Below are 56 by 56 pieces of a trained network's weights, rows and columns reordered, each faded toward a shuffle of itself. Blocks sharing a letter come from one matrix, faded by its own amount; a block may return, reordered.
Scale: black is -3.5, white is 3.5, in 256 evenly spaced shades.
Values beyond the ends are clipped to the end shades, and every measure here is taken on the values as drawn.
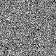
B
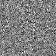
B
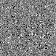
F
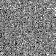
F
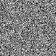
B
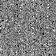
F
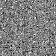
F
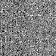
F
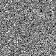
B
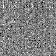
F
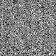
F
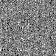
F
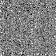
F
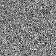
B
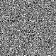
B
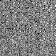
F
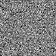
B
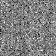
F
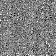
F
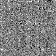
F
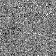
F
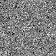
B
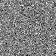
B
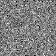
B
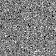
F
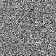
B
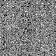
F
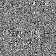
F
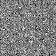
F
